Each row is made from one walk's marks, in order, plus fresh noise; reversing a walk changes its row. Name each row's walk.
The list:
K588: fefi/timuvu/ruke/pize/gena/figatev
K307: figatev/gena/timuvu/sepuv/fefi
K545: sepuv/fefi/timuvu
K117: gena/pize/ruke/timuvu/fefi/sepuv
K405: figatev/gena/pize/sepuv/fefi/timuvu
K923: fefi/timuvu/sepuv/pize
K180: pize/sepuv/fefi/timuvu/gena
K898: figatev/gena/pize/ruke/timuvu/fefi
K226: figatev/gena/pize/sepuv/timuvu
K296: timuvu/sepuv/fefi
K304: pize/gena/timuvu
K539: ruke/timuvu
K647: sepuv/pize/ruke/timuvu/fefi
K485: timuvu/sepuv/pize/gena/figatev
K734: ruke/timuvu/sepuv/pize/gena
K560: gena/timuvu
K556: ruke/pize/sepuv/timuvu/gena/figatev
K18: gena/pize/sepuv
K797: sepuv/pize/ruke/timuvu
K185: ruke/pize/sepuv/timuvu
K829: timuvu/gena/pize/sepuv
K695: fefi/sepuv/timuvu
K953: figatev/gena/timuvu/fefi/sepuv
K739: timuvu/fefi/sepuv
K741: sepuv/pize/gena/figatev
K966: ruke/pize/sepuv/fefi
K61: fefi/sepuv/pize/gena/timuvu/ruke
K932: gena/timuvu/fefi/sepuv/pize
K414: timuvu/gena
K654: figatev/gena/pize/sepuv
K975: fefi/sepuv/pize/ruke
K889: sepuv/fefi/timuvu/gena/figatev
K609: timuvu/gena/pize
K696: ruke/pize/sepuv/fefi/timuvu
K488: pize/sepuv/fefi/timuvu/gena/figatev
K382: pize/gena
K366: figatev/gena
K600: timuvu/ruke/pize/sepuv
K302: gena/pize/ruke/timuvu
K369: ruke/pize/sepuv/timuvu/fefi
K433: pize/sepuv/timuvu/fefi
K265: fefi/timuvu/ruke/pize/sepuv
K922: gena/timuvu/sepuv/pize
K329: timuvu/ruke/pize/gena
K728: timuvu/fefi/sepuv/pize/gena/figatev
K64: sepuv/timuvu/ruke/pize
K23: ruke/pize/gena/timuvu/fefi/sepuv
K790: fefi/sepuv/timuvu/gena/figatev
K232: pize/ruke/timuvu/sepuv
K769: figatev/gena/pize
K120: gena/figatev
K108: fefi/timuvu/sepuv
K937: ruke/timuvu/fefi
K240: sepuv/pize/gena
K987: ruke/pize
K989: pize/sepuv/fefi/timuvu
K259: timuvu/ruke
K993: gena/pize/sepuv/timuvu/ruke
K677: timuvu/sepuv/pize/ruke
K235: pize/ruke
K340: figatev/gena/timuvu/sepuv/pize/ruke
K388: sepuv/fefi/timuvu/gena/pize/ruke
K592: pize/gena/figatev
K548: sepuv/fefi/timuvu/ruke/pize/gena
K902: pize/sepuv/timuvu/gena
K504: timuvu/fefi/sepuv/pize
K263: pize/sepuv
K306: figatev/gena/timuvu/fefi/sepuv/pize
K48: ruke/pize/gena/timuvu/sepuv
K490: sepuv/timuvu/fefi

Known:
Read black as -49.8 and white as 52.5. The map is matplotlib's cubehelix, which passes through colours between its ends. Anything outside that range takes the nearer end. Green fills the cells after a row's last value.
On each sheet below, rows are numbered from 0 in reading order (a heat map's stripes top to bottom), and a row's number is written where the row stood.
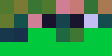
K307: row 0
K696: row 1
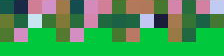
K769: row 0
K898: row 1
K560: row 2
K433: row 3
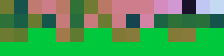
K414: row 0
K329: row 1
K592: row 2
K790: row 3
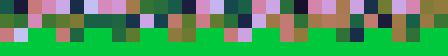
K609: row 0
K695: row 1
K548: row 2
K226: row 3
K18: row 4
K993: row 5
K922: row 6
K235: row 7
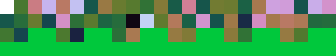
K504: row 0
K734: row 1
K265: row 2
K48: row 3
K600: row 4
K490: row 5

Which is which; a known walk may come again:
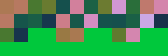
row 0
K296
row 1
K48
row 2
K23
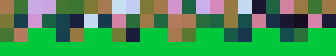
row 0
K120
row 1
K405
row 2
K797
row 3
K490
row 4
K923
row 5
K180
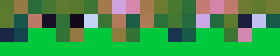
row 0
K307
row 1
K265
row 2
K235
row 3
K366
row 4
K588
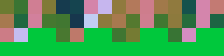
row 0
K302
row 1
K654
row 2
K539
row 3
K898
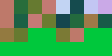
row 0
K329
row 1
K739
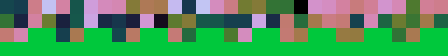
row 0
K829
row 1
K953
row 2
K889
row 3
K695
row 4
K388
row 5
K993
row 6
K592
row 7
K937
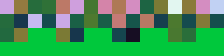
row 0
K548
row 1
K485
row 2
K340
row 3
K728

